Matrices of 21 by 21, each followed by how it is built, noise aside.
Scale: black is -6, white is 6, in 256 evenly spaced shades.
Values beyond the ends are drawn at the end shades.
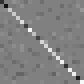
diagonal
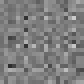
low rank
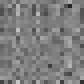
low rank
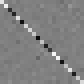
diagonal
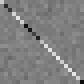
diagonal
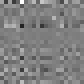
low rank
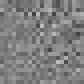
low rank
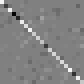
diagonal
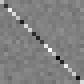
diagonal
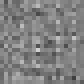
low rank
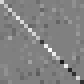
diagonal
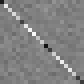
diagonal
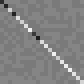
diagonal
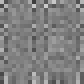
low rank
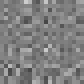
low rank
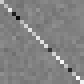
diagonal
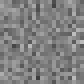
low rank
